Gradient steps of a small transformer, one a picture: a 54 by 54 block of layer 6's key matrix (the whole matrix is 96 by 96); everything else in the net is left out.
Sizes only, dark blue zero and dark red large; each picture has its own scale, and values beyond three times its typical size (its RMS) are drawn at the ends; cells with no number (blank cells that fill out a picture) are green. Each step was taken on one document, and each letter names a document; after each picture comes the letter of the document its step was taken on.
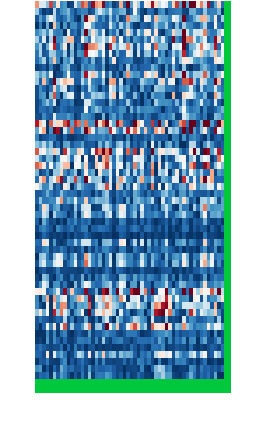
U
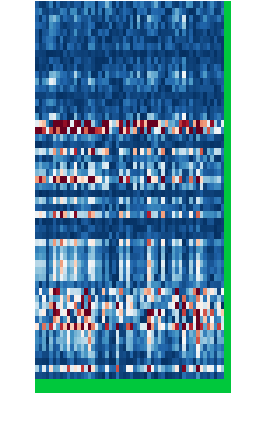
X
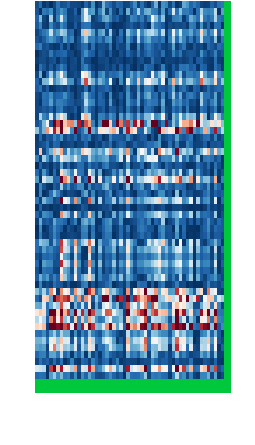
X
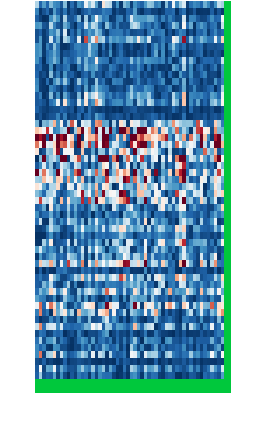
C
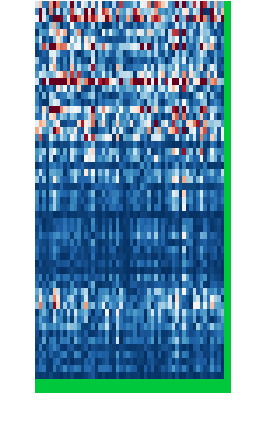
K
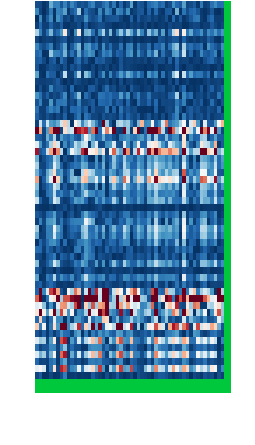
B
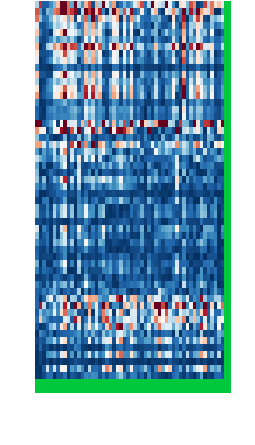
B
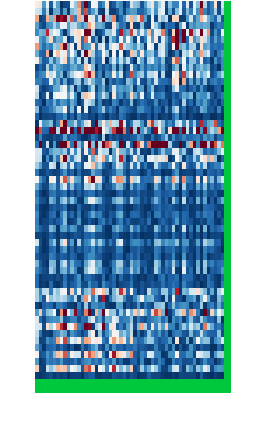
B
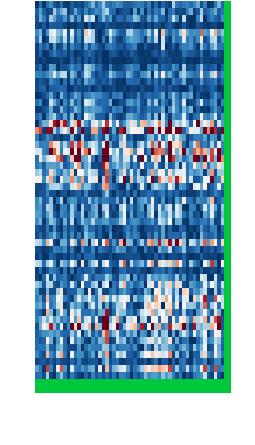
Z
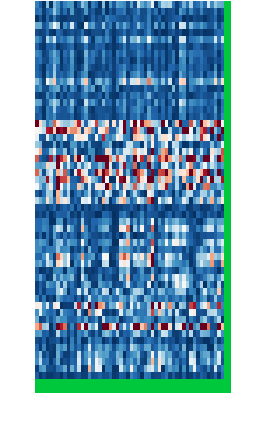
U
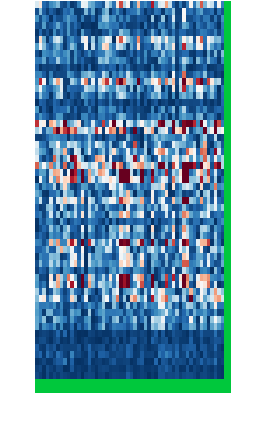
U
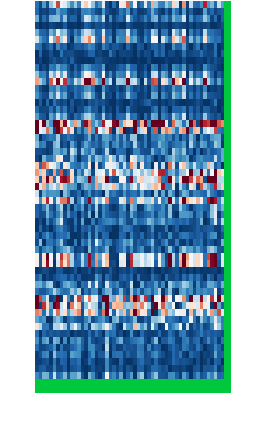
U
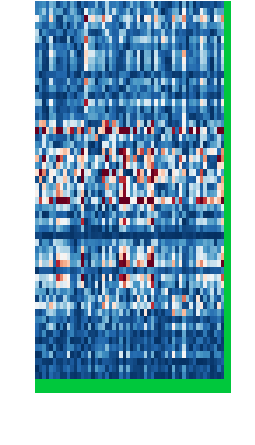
C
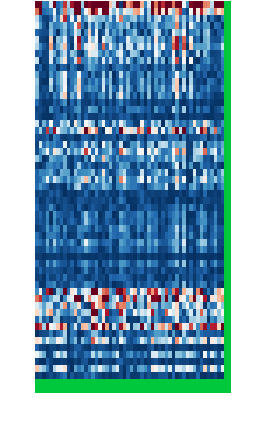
B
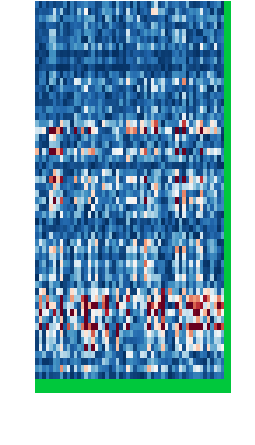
X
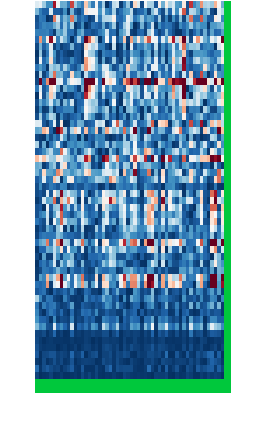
U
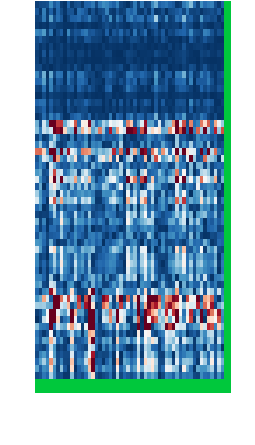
X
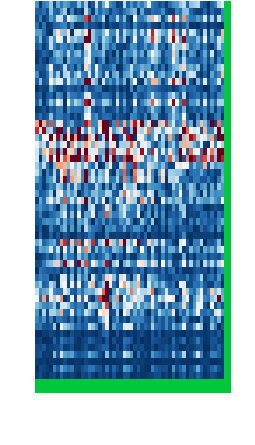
C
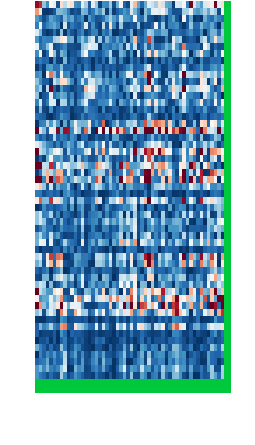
U
